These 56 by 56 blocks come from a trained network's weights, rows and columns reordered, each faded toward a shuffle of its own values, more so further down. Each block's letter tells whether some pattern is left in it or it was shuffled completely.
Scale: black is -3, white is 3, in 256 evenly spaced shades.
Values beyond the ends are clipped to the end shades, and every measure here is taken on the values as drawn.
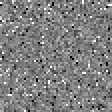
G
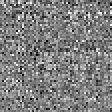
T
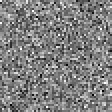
G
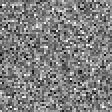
G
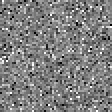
G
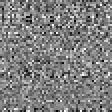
T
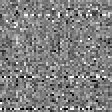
T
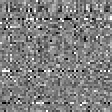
T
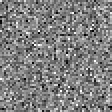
G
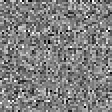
T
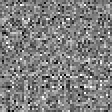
T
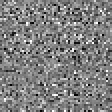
T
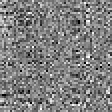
T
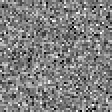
G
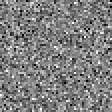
G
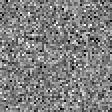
G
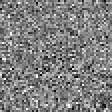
T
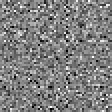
T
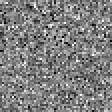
G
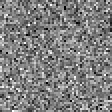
G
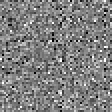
T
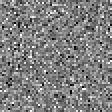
G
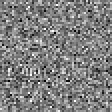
T
